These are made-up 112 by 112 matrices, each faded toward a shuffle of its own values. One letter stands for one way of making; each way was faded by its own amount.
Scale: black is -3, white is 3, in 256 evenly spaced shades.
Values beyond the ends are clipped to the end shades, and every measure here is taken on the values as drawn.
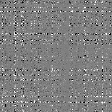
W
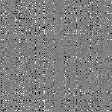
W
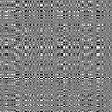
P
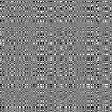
P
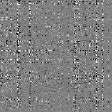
W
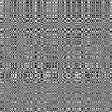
P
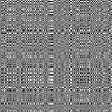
P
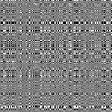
P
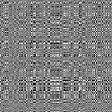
P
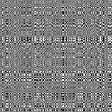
P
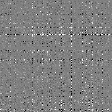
W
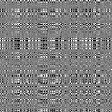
P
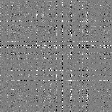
W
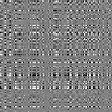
P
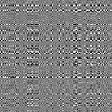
P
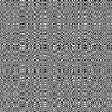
P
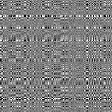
P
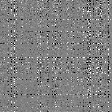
W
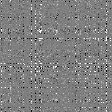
W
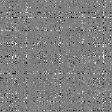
W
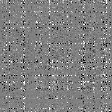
W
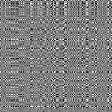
P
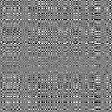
P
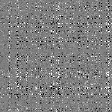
W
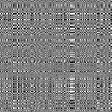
P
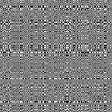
P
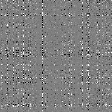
W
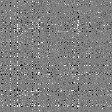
W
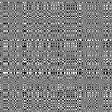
P
